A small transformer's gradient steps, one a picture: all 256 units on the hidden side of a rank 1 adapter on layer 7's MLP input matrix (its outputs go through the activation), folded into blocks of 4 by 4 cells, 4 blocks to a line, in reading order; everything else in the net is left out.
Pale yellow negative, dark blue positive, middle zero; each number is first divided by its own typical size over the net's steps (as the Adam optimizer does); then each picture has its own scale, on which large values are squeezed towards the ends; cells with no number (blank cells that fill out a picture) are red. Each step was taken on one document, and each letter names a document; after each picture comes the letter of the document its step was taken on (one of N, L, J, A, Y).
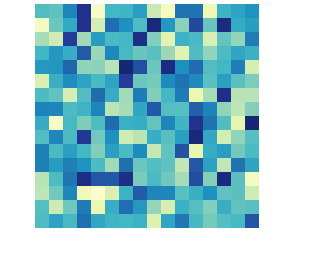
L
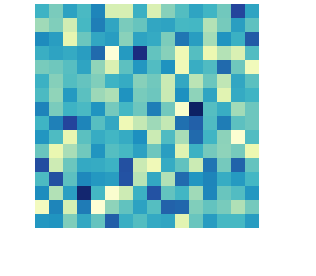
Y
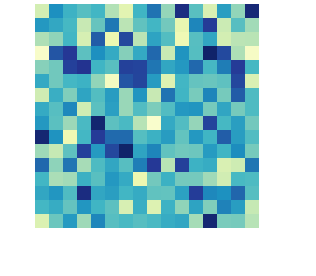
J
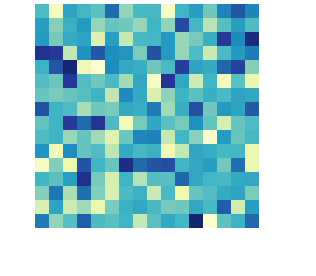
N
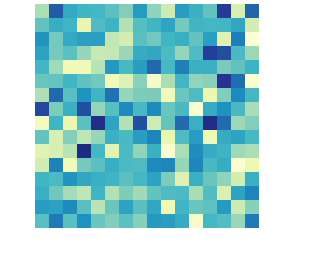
N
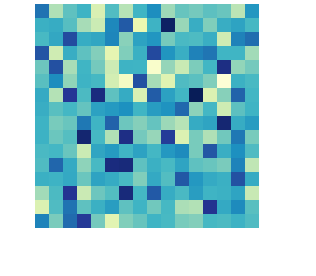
Y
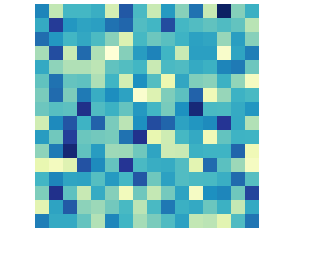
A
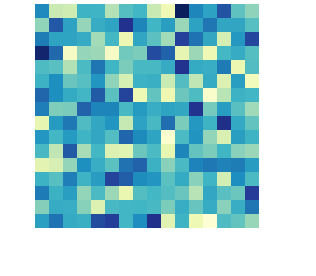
N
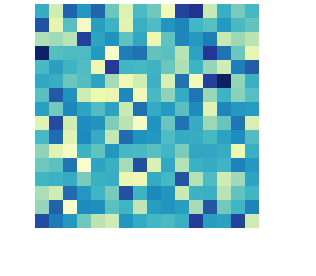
Y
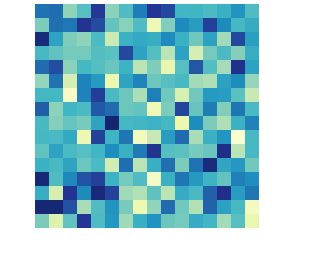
L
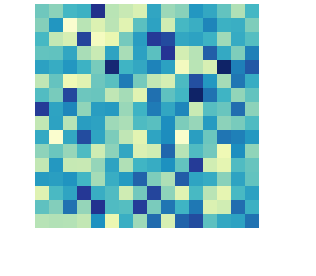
Y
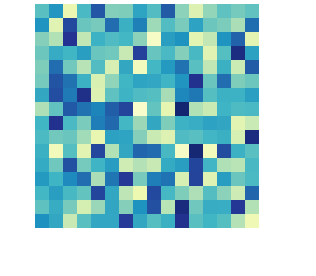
L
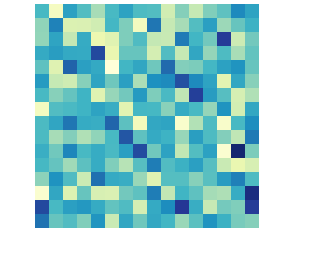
Y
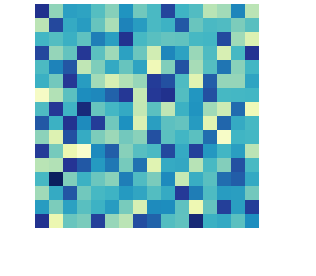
J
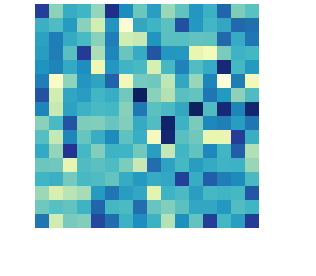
N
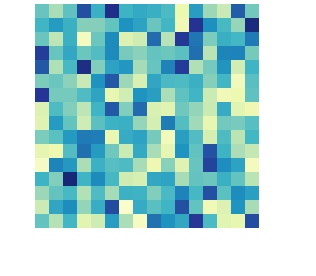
J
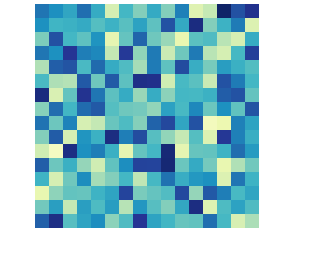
J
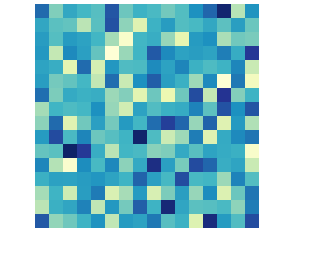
A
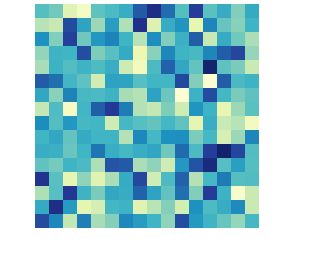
L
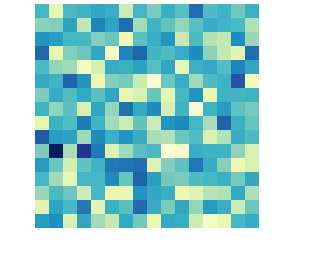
N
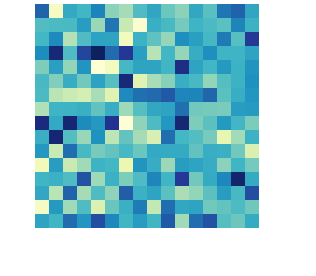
A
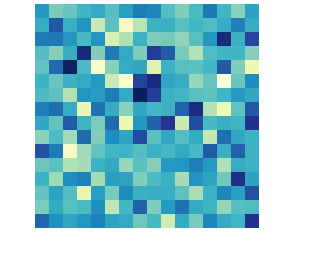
A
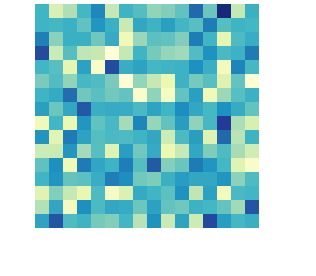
N
